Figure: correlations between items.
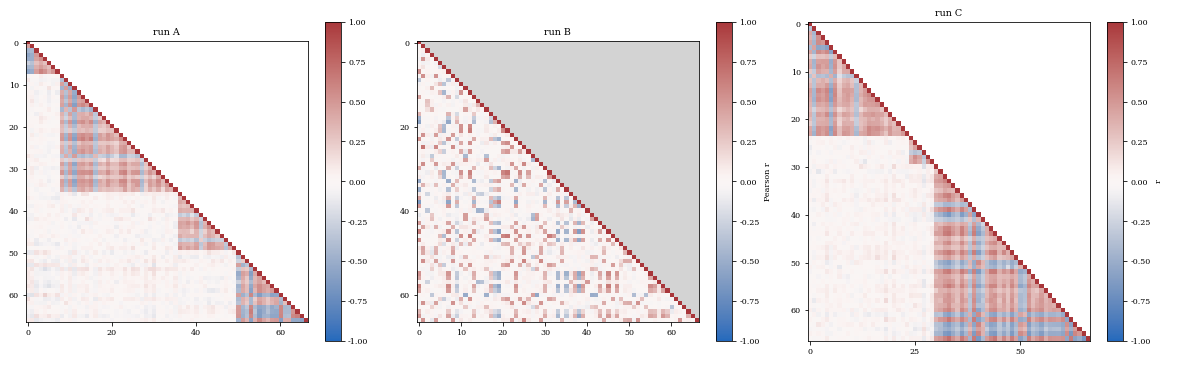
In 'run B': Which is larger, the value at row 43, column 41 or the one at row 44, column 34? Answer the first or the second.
the second
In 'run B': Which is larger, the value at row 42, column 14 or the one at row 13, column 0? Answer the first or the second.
the second
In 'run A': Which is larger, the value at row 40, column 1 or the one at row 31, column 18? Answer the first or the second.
the second
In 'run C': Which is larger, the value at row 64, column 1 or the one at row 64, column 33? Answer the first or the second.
the first
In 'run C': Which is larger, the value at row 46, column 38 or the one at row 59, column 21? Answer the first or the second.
the second
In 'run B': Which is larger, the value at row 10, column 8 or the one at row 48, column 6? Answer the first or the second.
the first
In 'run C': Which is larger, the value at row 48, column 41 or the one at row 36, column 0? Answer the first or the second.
the second
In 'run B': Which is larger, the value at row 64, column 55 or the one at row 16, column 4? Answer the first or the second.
the first
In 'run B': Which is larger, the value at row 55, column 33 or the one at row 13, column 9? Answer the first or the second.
the second
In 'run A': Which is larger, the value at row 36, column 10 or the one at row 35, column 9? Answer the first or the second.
the first
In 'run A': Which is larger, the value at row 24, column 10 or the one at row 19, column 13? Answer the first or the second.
the second
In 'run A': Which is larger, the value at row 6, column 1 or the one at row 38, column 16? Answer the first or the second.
the second
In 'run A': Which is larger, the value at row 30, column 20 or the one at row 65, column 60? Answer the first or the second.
the second
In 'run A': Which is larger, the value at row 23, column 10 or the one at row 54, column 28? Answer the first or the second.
the first
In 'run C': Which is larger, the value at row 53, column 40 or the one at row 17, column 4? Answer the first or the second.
the second
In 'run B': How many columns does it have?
67
